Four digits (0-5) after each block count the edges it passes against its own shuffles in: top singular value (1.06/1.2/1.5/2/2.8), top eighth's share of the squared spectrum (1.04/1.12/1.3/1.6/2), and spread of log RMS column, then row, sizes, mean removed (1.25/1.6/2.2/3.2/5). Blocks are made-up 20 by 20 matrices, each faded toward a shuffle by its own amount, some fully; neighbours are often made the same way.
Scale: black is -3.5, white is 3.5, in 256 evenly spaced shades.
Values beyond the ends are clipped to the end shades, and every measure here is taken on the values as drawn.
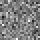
0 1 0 0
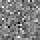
0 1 0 0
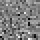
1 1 0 1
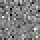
0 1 0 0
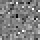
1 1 0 0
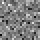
0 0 0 0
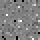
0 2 0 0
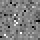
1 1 0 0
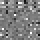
2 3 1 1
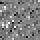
1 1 0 0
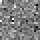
1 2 2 0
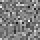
0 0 0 0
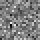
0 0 0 0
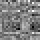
3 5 1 2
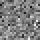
1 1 0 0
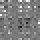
3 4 2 2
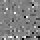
2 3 0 0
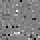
1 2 0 1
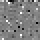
2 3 0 0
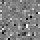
1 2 0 1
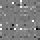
3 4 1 1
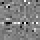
3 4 0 2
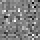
2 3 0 0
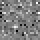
1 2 0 2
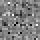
1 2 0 1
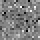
0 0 0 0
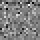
1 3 0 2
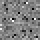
1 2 0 1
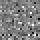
1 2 0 1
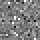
0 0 0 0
